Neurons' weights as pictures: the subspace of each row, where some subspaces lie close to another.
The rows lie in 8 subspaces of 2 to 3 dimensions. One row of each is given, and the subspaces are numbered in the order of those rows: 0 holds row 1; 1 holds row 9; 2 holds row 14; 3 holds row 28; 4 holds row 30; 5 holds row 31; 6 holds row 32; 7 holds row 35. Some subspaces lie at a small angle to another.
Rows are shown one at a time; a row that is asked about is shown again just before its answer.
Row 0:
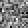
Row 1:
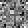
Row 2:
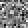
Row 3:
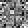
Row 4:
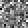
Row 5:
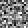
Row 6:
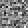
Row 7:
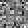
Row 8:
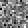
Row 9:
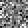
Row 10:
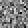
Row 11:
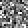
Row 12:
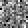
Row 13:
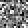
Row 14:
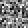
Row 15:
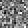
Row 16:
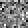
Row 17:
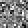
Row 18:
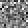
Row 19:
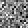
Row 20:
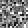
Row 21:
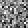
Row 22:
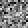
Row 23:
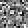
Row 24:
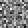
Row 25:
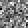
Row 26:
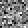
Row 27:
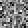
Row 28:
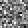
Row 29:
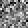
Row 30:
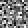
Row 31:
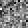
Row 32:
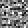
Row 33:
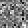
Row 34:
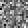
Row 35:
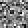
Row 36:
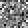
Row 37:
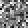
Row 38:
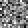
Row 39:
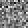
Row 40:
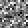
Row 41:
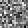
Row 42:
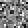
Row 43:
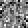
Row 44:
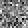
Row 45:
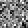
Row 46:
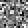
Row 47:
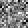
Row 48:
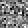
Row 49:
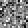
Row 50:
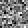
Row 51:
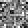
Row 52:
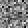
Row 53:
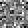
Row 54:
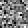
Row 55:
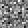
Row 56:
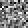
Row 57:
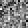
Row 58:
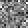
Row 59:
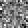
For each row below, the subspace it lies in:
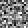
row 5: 4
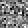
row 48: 2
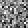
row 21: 1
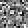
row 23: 7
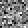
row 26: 3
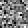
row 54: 3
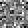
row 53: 0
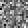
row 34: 4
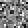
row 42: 7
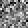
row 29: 4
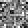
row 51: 0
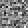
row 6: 6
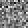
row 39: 6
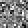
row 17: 2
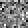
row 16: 6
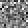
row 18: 6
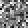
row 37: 4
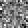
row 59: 3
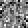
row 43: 3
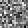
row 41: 5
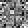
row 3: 0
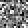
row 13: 7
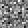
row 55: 2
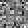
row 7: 0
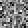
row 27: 1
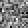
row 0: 2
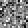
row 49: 5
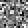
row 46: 7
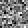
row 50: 3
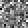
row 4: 4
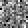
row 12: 5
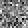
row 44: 2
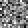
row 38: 5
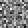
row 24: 4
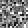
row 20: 2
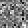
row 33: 2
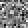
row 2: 6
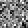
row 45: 2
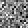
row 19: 1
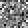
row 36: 7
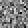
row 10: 1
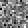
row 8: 5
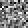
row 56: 6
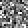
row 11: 1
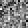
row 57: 5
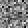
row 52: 7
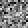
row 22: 3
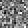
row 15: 1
